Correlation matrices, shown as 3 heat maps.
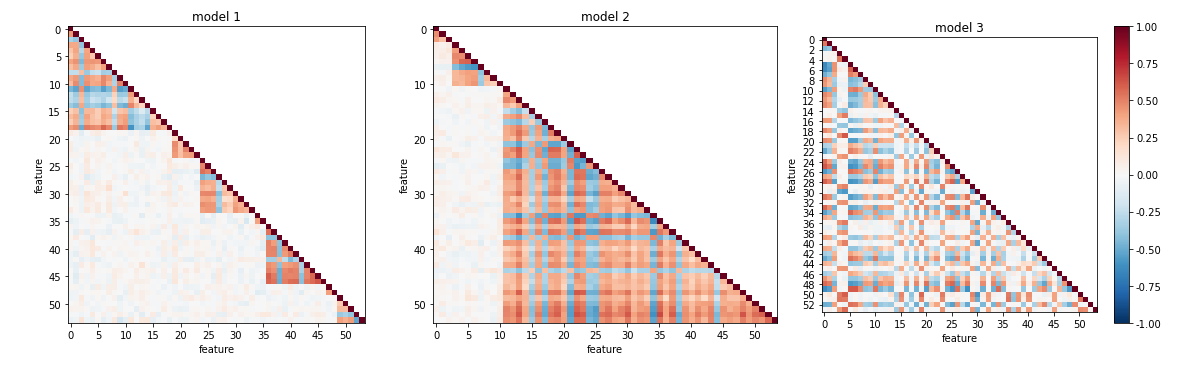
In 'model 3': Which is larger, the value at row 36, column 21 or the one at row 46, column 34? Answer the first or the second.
the second
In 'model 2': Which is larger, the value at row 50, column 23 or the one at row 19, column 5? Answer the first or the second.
the first
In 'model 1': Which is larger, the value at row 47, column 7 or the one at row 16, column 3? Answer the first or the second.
the second
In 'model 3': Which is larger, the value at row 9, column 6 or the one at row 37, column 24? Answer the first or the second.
the second
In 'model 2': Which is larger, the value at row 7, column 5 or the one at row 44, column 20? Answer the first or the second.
the second
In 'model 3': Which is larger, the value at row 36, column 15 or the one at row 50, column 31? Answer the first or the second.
the first
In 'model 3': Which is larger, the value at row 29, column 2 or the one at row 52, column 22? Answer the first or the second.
the second
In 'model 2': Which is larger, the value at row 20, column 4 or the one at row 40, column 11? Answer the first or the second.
the second
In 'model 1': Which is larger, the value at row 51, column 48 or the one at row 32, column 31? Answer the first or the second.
the second
